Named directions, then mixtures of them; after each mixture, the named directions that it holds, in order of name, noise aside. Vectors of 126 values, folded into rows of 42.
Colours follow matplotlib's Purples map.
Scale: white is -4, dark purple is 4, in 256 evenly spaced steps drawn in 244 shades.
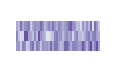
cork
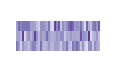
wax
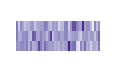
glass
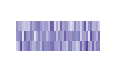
wax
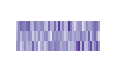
cork, glass, wax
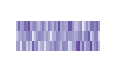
cork, glass, wax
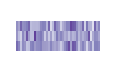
cork, glass, wax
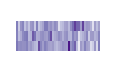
glass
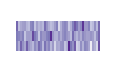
cork, glass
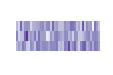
cork, glass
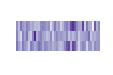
cork, glass, wax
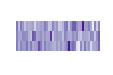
glass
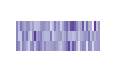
cork, glass, wax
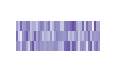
cork, glass, wax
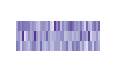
wax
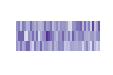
cork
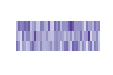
cork, wax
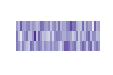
cork, glass, wax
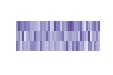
wax
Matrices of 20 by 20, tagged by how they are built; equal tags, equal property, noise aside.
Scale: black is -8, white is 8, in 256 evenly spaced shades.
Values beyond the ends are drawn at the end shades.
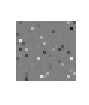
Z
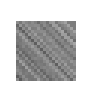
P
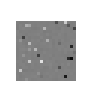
Z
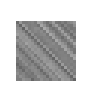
P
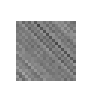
P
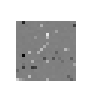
Z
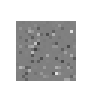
Z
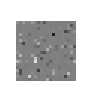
Z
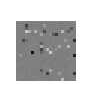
Z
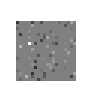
Z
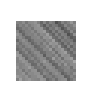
P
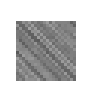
P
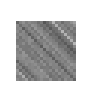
P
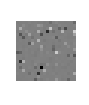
Z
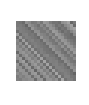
P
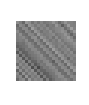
P
